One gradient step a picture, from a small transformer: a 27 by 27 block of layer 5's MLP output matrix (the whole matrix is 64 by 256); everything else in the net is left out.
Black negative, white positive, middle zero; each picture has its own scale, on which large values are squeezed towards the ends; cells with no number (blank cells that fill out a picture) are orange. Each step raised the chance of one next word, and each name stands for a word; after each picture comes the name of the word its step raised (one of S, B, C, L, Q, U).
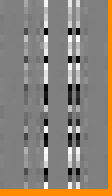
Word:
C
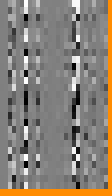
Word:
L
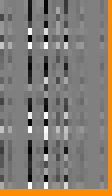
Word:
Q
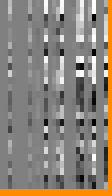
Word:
L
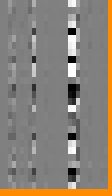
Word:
C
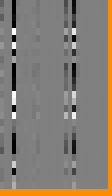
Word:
Q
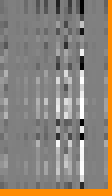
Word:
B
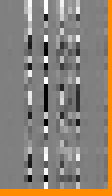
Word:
L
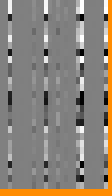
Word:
L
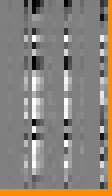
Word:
B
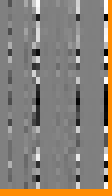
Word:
L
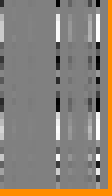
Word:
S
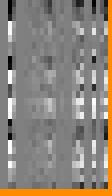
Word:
B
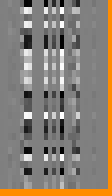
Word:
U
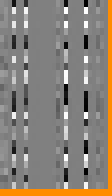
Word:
U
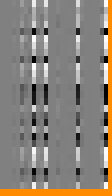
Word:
C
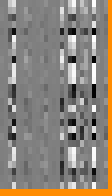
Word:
C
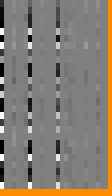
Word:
Q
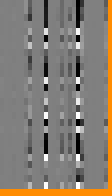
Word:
Q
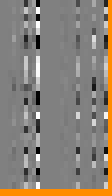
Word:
U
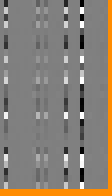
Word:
U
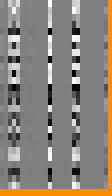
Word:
C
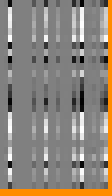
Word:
S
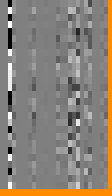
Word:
U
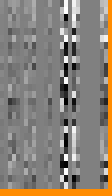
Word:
L
